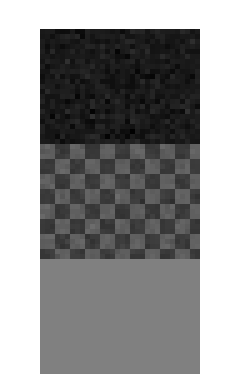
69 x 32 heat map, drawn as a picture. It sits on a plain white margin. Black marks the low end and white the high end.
The table splits into 3 rows of 1 panel. Panel 1,1: very low, fine-grained, faint in contrast. Panel 2,1: low, checkered. Panel 3,1: middling, flat.
